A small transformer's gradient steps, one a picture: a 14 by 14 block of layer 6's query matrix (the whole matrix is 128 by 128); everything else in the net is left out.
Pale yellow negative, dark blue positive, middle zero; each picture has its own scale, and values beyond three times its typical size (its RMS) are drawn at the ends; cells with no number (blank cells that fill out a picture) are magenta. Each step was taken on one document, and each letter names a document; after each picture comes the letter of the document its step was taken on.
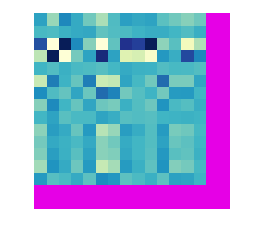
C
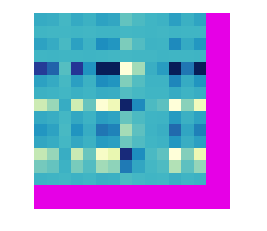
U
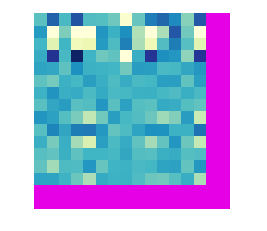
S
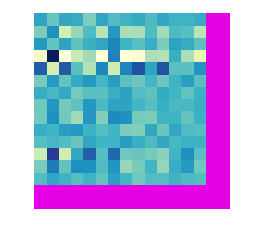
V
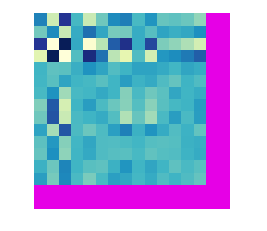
C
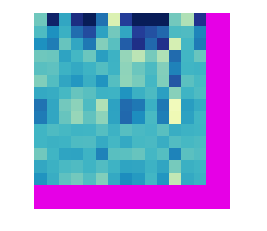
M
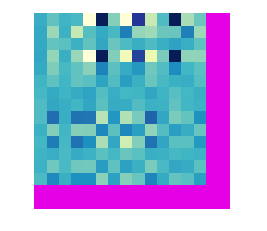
S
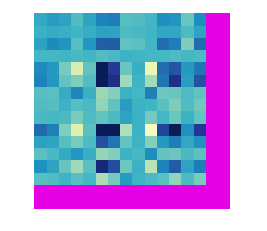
U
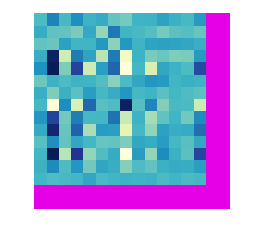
V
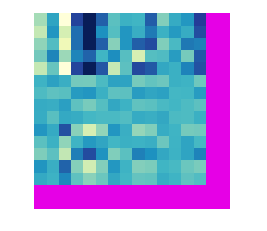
C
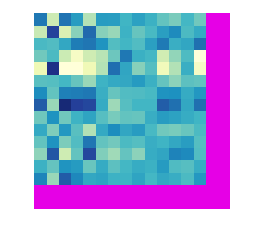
V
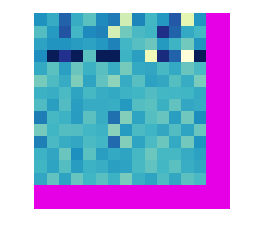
S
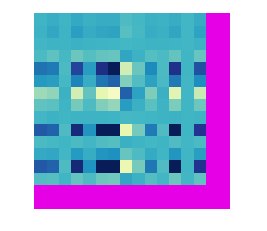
U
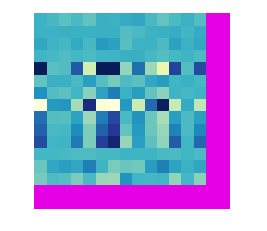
U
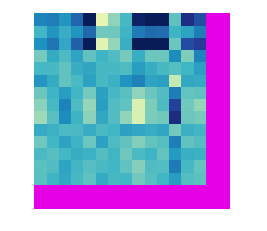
M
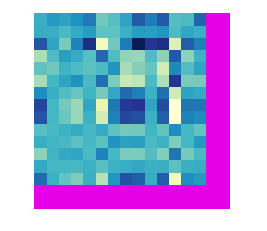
M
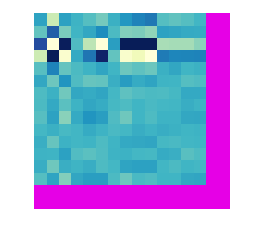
C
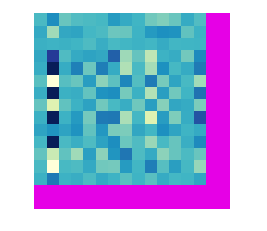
V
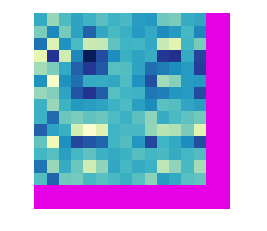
C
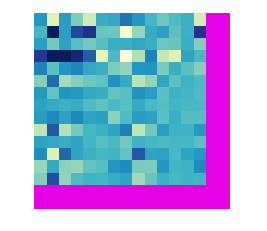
V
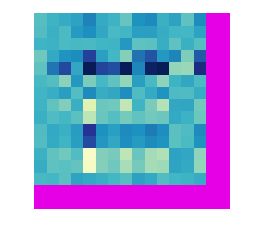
S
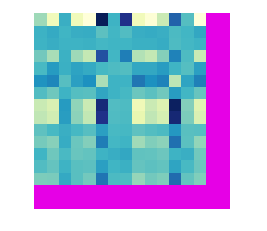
M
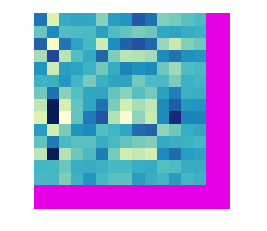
C
